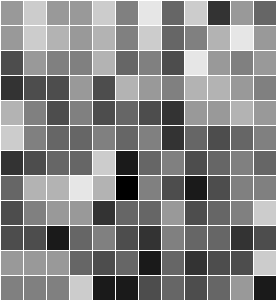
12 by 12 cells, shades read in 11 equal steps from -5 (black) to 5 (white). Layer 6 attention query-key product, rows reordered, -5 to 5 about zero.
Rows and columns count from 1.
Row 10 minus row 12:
-2 -2 -4 -4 4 2 -1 1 1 0 -4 2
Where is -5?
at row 8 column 6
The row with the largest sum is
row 2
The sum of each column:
-5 4 -3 7 -1 -18 -5 -13 -5 -7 3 1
